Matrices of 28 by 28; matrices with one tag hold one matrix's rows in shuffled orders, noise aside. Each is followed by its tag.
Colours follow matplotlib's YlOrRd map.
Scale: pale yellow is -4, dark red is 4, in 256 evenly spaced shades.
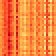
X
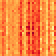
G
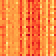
G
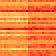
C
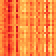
X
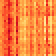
X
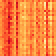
X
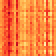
X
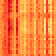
X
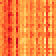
X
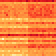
C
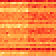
C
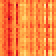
X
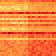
C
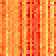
G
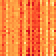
G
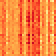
G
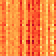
G
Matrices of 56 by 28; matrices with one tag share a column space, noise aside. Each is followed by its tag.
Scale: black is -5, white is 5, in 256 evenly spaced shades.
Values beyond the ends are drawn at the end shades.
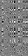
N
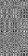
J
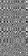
N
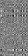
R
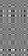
R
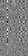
N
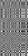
J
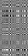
R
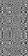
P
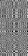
J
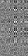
N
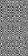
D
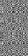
P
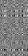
R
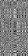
J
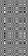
P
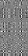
J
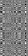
P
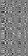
P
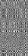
J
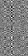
D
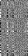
J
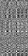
J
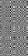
D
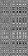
P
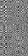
D
